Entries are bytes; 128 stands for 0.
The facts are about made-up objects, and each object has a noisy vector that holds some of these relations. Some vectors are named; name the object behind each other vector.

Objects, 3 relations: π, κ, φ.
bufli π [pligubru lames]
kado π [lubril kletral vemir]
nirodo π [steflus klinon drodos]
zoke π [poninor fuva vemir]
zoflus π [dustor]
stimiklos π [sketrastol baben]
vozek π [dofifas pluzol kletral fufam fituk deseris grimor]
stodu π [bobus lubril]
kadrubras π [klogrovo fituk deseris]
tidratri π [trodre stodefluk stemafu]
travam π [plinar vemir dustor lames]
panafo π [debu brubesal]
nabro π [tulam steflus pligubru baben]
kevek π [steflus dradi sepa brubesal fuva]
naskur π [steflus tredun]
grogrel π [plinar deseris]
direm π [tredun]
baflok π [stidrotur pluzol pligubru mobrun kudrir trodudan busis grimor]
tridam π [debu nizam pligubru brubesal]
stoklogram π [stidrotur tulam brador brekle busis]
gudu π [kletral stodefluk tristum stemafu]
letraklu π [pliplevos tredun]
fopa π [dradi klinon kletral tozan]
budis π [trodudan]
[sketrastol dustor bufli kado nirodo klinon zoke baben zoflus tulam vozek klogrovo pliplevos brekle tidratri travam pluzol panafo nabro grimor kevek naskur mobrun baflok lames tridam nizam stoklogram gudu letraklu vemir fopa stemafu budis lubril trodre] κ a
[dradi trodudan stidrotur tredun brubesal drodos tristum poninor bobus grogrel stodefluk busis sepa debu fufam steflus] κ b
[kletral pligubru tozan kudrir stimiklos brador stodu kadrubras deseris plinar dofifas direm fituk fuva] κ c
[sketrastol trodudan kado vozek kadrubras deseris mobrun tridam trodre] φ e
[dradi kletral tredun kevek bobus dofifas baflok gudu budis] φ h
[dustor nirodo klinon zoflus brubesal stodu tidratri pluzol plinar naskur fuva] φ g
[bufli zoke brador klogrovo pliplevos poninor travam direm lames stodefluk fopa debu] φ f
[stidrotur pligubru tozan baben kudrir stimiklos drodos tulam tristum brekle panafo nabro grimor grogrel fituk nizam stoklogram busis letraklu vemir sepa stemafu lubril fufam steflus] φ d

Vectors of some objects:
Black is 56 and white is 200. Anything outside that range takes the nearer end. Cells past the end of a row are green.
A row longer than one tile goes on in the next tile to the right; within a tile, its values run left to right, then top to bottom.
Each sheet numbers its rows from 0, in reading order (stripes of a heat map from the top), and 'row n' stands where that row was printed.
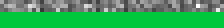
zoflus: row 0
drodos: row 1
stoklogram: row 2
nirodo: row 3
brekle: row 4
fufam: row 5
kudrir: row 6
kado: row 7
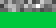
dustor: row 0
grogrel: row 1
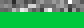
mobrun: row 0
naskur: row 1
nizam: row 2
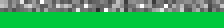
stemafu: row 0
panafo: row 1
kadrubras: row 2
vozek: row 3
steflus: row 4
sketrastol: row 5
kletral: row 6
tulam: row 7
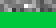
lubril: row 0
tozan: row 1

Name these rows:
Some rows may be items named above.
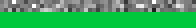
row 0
nizam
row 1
pliplevos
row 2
sepa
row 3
stoklogram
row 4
baben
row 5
panafo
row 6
plinar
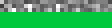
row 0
lames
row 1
kevek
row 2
kevek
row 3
zoflus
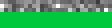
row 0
nabro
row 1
pligubru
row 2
trodre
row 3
baflok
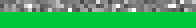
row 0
bobus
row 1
nabro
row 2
stodefluk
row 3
debu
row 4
direm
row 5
stodu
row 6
letraklu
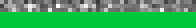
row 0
dustor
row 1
fopa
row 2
trodre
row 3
stimiklos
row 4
klinon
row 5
zoke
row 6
fuva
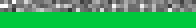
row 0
letraklu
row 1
poninor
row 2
kadrubras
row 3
brubesal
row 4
gudu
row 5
gudu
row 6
brador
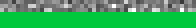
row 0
dradi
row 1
naskur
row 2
deseris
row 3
pligubru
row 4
tridam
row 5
tredun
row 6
budis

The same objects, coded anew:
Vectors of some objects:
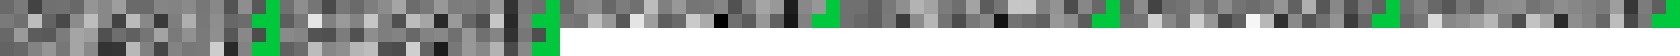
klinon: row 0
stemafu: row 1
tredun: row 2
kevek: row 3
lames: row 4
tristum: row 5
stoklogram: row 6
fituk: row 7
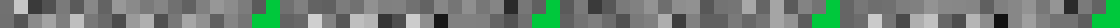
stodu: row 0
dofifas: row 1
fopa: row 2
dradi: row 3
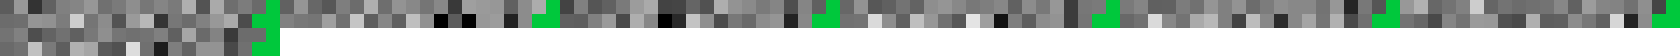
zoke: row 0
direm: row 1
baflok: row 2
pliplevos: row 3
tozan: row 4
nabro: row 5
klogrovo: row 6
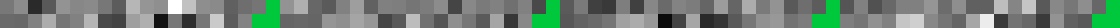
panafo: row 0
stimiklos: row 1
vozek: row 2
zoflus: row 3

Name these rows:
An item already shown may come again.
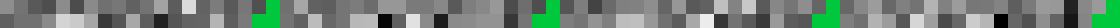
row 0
grogrel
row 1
sketrastol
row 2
zoflus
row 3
tredun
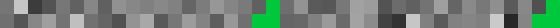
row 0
stodu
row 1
stoklogram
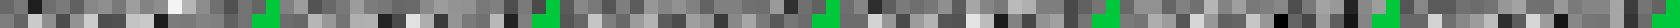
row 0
brubesal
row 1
pligubru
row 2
kletral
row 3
debu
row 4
tredun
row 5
trodre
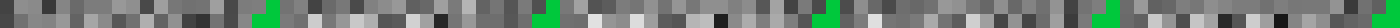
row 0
gudu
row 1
plinar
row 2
vemir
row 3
stodefluk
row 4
bobus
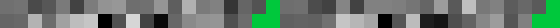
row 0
deseris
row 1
kadrubras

